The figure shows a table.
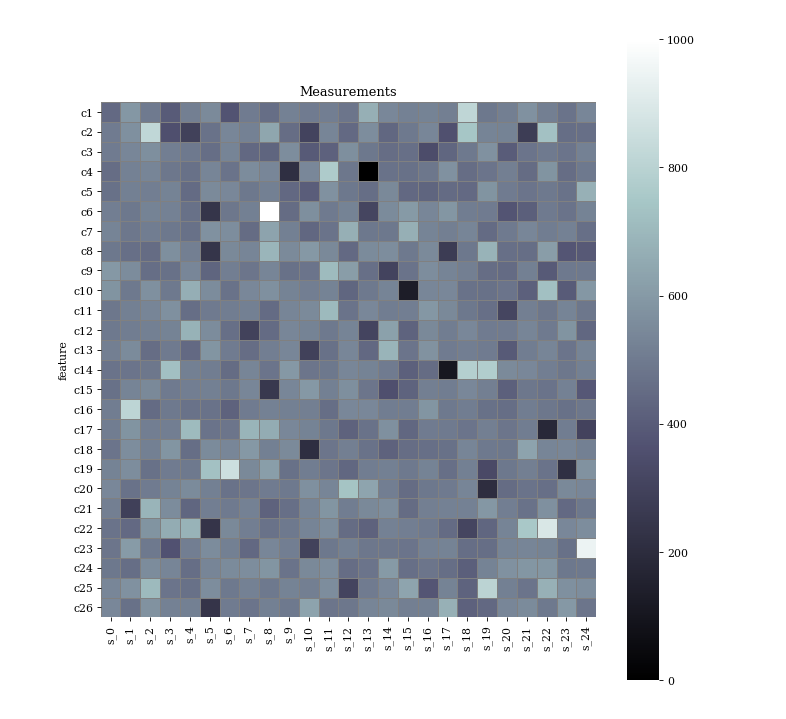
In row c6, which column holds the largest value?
s_8
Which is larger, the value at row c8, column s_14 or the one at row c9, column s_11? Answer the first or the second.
the second
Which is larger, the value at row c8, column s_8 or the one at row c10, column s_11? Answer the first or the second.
the first
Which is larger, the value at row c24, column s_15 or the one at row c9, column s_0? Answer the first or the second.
the second
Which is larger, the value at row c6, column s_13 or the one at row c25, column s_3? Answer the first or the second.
the second
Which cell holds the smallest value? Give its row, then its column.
c4, s_13
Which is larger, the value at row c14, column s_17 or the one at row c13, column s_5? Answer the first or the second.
the second
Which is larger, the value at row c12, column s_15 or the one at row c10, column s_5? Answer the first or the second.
the second
